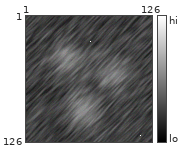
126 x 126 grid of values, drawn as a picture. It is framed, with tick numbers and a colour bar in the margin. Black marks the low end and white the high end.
Lone odd cells: 2, each higher than its neighbours. Average level on the scale: 30%. Slope: none. Bumps: three.
